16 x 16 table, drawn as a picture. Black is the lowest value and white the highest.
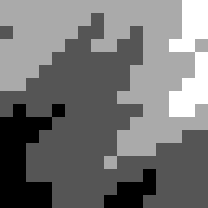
There is an overall slope up to the top right. The bottom left is the ninth with the lowest average. The top right is the ninth with the highest average. Streaks slant up to the right. The halves do not mirror each other.
